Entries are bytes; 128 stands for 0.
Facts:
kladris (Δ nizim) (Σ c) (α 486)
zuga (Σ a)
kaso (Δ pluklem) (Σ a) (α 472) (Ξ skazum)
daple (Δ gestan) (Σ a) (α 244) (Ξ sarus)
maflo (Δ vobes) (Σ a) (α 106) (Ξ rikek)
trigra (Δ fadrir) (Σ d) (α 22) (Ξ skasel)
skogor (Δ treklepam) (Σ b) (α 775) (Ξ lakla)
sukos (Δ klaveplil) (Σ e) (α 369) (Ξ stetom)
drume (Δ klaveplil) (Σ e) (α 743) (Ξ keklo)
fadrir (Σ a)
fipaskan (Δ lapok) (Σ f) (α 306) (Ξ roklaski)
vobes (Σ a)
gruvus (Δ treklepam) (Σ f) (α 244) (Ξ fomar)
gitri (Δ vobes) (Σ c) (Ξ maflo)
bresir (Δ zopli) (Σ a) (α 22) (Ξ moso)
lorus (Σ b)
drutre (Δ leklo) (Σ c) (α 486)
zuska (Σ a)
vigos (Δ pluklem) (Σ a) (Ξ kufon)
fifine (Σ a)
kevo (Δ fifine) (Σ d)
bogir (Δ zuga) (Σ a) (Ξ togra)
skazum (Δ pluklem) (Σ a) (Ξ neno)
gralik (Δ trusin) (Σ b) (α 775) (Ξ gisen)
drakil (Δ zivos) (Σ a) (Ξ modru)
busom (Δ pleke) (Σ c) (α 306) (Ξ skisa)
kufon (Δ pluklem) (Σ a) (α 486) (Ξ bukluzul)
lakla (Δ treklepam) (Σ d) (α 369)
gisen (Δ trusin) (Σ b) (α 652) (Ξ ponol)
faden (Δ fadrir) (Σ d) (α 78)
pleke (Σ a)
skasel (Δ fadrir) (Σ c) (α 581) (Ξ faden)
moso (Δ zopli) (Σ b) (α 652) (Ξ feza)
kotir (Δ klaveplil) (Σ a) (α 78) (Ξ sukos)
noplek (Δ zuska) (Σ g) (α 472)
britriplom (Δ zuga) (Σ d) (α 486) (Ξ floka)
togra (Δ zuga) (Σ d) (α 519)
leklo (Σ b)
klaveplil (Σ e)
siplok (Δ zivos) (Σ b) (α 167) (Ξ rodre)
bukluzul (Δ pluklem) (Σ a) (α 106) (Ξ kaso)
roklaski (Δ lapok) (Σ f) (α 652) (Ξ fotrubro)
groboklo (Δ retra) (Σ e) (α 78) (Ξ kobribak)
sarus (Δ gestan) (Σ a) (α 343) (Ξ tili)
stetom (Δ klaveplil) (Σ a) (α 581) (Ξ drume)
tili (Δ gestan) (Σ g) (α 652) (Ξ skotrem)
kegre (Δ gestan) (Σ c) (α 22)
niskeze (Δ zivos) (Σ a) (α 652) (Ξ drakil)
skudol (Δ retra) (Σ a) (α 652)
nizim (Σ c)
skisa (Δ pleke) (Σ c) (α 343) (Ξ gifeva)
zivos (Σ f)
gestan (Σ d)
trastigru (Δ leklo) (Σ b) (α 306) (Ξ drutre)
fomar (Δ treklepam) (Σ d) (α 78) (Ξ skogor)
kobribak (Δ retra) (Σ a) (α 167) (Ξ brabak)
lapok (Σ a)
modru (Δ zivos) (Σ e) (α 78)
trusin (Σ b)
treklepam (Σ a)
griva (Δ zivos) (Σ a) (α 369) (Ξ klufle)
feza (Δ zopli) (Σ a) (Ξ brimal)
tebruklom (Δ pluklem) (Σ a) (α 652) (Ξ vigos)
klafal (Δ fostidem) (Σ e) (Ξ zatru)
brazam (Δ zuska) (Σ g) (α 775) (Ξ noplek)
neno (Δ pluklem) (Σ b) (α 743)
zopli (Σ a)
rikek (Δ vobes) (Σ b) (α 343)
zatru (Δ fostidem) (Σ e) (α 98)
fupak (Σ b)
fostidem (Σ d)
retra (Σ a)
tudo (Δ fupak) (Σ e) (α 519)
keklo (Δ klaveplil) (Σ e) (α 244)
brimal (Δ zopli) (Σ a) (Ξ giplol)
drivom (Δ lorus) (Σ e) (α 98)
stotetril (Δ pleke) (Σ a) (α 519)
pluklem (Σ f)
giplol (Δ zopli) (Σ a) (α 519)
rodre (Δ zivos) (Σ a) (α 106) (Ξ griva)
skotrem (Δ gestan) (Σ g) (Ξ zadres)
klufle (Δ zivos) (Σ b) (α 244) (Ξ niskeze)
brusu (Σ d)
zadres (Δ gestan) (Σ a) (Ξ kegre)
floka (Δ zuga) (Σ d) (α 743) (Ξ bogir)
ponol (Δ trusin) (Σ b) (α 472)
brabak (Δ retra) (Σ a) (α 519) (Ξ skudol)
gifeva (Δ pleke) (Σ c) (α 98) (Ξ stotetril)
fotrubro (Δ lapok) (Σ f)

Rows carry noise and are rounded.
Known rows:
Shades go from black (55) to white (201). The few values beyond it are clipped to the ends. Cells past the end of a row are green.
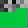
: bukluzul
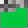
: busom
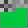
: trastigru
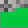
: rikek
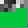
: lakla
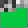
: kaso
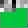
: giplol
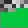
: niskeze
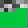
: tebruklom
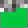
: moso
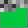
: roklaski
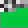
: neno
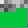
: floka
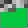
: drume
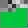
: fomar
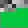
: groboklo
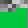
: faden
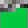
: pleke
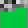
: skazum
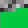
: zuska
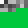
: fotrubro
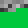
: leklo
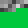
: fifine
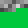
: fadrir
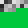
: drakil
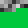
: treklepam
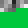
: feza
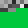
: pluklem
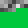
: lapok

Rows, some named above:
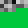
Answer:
skazum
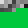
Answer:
nizim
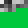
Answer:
gifeva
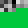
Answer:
kaso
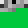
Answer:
kegre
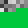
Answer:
ponol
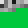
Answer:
kegre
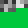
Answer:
keklo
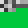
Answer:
neno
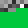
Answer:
pluklem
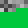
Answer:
noplek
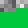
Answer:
trigra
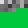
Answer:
skisa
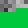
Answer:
britriplom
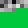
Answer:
zadres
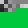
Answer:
rodre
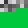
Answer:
fotrubro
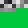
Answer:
modru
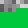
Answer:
kevo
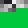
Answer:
kotir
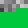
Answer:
kevo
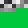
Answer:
modru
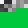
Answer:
griva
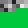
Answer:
vigos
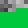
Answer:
britriplom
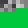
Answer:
tudo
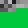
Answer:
maflo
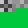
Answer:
trastigru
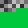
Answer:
skudol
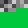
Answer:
gisen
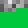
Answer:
kobribak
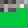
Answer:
stetom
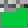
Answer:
skogor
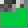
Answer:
lakla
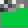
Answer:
zivos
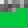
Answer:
skisa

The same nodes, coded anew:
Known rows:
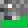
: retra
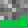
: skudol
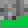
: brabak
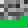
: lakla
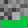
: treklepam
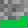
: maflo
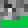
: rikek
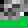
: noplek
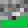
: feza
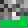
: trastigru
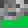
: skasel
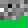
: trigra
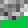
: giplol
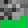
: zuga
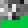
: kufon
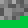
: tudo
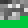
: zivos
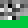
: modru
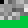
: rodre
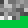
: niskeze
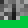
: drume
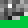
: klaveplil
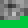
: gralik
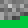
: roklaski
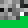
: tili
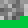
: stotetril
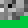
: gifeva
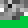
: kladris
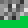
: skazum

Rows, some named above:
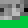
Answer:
moso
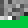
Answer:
drakil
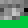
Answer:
moso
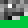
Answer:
klaveplil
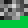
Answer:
pluklem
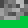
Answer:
skasel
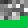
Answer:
zivos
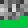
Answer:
tebruklom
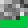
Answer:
daple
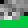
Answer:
siplok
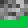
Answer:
skasel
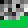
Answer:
kaso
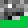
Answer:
klaveplil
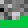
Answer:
zopli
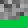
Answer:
gitri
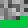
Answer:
bresir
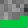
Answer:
gisen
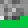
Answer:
gruvus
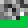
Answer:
sarus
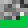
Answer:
daple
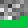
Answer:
klufle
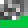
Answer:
gestan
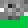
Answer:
groboklo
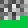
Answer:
neno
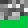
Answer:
zivos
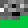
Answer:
sukos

